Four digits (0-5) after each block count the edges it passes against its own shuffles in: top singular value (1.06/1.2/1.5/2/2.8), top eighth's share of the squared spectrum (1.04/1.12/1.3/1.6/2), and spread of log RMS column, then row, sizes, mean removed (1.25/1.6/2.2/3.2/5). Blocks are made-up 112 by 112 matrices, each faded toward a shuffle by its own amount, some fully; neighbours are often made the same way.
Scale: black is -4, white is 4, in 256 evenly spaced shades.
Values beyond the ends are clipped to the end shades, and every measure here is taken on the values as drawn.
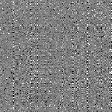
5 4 3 2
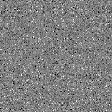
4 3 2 1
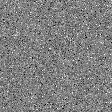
2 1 0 0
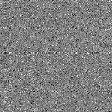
4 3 2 2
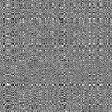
5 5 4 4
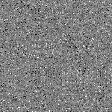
3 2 0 1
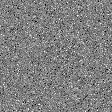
0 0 0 0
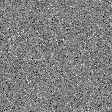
0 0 0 0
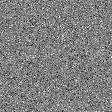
0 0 0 0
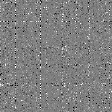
3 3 3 2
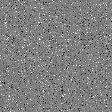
1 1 1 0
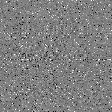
3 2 0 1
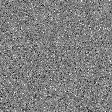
1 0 0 0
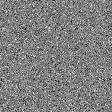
2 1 0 0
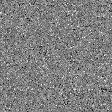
3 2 0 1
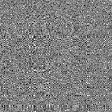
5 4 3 3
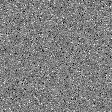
1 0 0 0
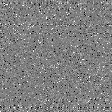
4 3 0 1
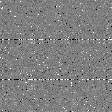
5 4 1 2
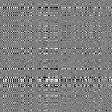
5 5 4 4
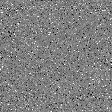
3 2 0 1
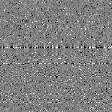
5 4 1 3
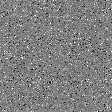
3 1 0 0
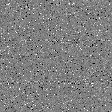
3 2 0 1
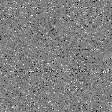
3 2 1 1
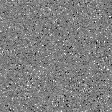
2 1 0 0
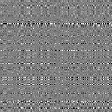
5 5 3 4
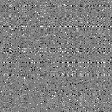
5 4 2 3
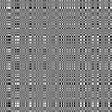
5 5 5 5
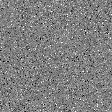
2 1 1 0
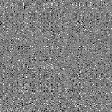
4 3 2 2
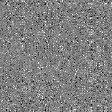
4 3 2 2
